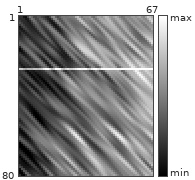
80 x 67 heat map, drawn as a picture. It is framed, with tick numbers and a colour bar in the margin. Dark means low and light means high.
Odd lines: row 27. Slope: up to the right. Grain: diagonal, down to the right.
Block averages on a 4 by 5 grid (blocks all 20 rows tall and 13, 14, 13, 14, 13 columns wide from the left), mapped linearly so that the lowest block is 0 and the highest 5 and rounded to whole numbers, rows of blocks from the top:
11444 / 01335 / 01234 / 02334
